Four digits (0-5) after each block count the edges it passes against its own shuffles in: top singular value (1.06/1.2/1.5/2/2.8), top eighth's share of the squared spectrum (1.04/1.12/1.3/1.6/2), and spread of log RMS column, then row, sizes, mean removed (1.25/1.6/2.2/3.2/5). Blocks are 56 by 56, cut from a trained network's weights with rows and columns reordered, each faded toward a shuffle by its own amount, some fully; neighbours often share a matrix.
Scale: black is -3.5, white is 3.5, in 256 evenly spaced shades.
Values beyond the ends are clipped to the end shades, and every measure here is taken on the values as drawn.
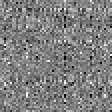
4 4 2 2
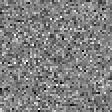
0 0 0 0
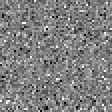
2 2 0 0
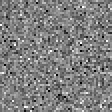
2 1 0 0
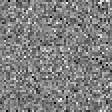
3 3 1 2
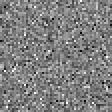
0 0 0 0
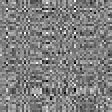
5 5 3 3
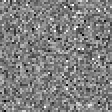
3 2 1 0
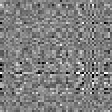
4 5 3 3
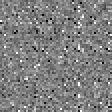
3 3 1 1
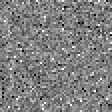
0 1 0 0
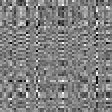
5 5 4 3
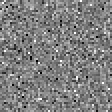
2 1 0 0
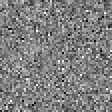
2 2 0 0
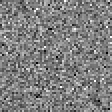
2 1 0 0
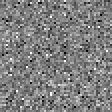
3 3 1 1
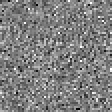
0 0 0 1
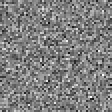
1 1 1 0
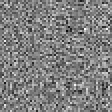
4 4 2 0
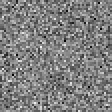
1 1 0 0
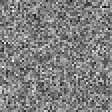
1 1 0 0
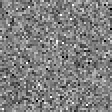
0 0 0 0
